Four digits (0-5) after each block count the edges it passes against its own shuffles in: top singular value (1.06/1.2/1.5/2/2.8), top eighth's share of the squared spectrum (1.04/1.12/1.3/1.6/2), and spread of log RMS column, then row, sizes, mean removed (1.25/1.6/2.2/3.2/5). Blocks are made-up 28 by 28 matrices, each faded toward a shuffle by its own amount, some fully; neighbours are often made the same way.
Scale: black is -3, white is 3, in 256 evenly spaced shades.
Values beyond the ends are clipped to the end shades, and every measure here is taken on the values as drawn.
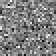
0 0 0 0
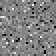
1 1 0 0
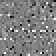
2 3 1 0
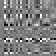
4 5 3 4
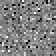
2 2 0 1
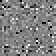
3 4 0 1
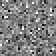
0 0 0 0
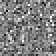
0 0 0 0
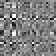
4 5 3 3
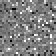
0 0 0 0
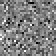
2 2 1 1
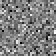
1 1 0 0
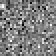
2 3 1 0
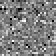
0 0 0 0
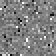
0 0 0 0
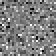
0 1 0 0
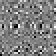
4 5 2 2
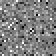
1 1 0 0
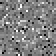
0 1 0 0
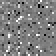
2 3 1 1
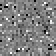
0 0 0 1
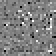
2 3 1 1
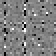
3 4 2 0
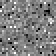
0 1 1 0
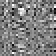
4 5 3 2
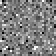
2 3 0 0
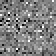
2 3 1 1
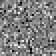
0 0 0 0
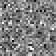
1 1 0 0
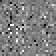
2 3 1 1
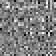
3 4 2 2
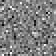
0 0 0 0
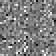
1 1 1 0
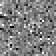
0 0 1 0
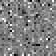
0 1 0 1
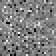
0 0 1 0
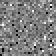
1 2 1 0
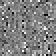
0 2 2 0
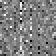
2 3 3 0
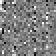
1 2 3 0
